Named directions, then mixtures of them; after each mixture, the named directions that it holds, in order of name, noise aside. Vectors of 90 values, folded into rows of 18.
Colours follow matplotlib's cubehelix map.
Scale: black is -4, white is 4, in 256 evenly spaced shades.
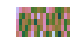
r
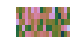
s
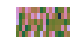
r, s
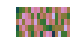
r, s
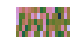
r, s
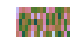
r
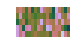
s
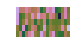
r, s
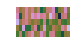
r, s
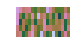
r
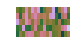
s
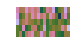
r, s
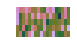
r, s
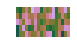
r, s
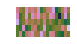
r, s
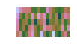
r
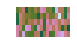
r, s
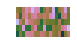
s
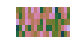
s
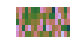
s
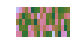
r, s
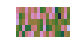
r, s
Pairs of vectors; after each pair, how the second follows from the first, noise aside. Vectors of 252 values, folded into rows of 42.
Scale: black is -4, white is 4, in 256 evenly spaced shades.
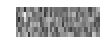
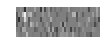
partly zeroed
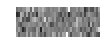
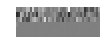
partly zeroed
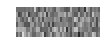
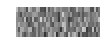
shuffled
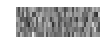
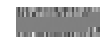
partly zeroed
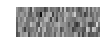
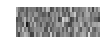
shuffled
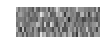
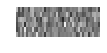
shuffled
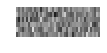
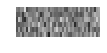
shuffled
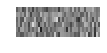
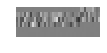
partly zeroed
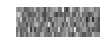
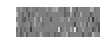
partly zeroed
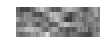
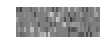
partly zeroed
